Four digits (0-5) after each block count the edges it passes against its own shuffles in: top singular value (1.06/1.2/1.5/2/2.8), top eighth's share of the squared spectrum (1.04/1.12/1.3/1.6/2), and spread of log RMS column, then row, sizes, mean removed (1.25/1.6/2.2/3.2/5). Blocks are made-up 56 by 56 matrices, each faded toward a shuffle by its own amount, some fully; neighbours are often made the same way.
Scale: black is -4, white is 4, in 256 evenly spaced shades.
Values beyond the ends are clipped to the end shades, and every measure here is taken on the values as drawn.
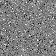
0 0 0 0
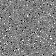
2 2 0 0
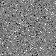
1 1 0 0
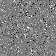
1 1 0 0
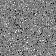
1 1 0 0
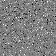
0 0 0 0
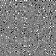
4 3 1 1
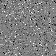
1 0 0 0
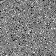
0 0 0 0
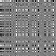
5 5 4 4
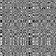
5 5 3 3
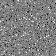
1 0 0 0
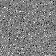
3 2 0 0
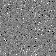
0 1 1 0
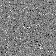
0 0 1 0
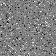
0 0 0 0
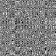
4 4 2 2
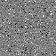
3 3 0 1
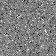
1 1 0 0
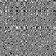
4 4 2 3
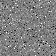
0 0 0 0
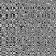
4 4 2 2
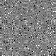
4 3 1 1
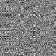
4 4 2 2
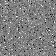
1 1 0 0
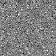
3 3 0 1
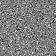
1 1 0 0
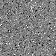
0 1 0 0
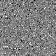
2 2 0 1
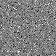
0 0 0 0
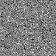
2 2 1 0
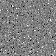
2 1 0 0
